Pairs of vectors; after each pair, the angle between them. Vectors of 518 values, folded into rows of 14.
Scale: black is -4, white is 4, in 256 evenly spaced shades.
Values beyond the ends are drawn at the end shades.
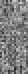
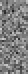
partly aligned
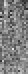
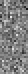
partly aligned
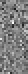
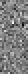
nearly parallel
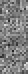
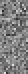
partly opposed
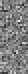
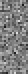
nearly parallel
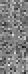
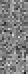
nearly parallel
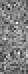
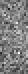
nearly parallel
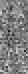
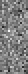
partly opposed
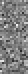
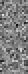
nearly opposite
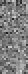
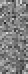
nearly opposite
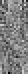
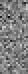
orthogonal
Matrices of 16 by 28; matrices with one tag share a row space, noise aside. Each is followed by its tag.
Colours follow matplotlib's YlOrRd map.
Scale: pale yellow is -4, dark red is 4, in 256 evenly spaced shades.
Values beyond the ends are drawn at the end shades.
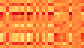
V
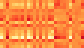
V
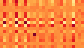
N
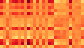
V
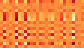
N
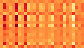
N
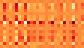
N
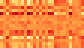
V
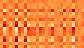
N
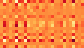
N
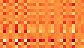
N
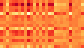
V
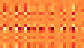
N
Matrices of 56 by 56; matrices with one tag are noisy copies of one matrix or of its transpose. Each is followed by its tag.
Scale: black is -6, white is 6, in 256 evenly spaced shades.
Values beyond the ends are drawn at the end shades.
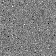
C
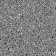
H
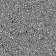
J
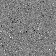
J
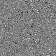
J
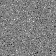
H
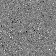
J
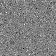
C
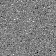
H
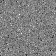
H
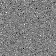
C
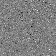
J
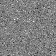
H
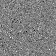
J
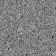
H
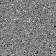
H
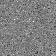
H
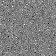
C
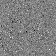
J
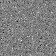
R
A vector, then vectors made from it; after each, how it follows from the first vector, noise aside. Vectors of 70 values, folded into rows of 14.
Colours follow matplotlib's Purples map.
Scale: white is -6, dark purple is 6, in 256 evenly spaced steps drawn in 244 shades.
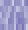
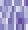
scaled up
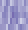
wrapped around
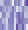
scaled up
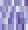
scaled up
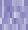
wrapped around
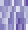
scaled up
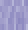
shrunk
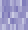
wrapped around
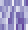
scaled up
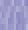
shrunk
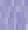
shrunk
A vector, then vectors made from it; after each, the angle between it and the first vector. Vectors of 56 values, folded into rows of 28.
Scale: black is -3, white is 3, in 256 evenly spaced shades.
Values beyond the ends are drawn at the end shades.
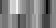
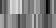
nearly parallel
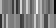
orthogonal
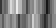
nearly parallel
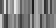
partly aligned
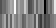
partly aligned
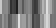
nearly opposite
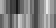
nearly opposite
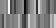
orthogonal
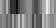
nearly opposite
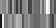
partly opposed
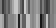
partly aligned
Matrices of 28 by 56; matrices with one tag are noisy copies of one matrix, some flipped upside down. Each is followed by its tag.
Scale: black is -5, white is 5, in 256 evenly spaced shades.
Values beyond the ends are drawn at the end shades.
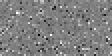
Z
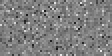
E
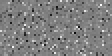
E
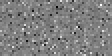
E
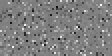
E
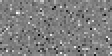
Z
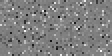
E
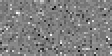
Z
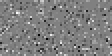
Z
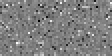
Z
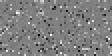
Z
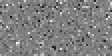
Z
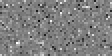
Z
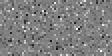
E
